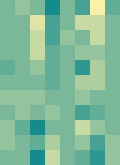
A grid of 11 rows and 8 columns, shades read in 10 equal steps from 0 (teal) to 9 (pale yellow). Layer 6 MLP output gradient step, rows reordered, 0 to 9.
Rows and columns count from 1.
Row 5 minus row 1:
-1 -1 1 3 0 -1 -3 1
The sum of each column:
46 46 47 39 45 47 55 45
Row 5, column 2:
4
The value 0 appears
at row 1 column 4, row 9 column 3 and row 11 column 3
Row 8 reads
4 5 4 5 4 2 3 4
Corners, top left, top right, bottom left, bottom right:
4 3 4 5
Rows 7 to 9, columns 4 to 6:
4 4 5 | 5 4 2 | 4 4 7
